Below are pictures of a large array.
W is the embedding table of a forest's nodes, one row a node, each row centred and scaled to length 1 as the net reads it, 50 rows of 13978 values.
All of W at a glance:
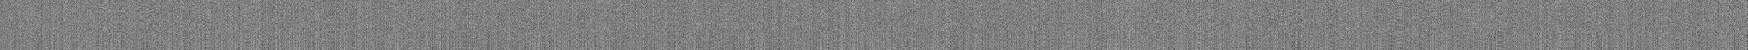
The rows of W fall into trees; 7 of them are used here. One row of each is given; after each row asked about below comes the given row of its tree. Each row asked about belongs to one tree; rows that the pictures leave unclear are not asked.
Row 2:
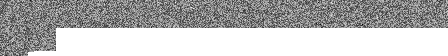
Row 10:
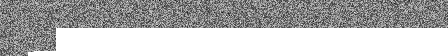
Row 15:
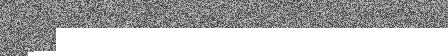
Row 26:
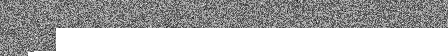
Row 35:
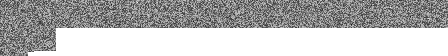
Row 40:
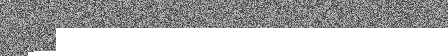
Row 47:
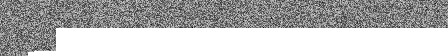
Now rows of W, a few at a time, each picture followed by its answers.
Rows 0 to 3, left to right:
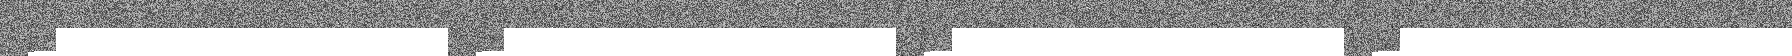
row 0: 35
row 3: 47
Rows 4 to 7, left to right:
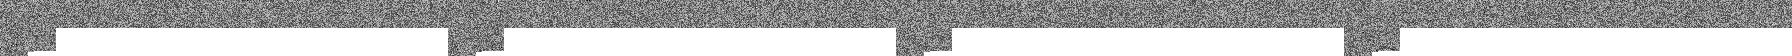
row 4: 15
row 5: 40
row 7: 47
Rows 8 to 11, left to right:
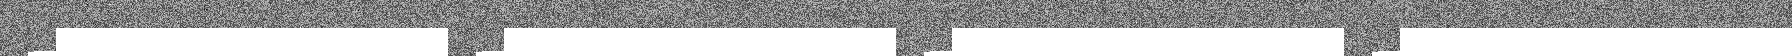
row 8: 2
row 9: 15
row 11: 10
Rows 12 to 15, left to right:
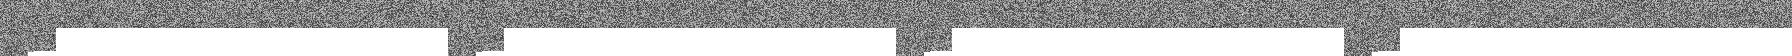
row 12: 15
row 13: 35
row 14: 35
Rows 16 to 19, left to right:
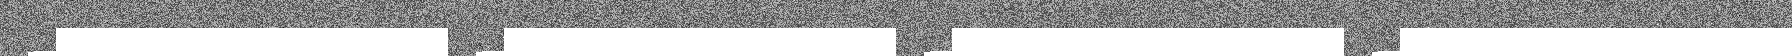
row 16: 26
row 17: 10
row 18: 35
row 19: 40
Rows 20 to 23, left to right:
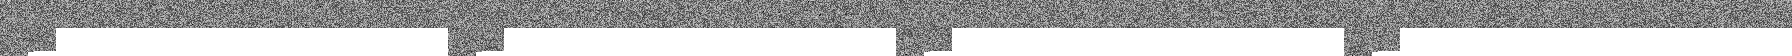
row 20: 40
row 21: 47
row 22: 26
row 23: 15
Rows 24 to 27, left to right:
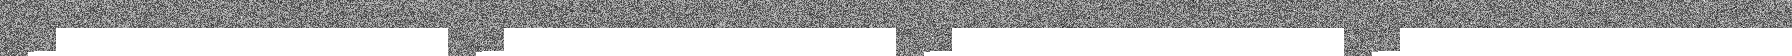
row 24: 15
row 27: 15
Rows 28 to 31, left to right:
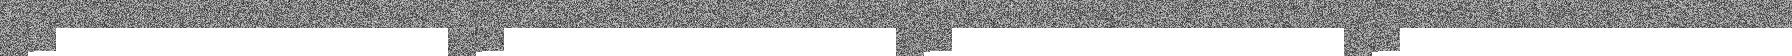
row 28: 2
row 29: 2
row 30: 47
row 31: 35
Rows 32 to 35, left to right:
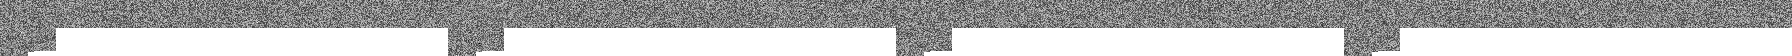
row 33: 10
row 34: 26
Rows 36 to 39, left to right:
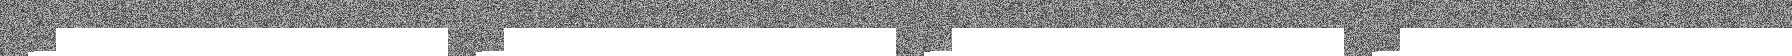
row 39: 47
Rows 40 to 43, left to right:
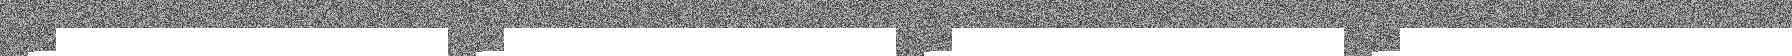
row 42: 35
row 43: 35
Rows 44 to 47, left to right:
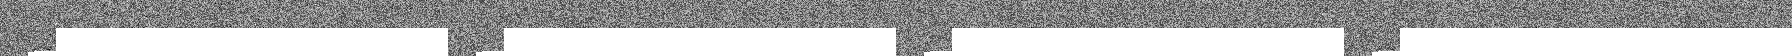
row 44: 47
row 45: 35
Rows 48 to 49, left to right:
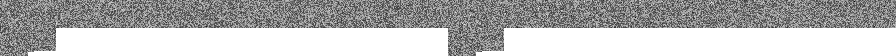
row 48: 47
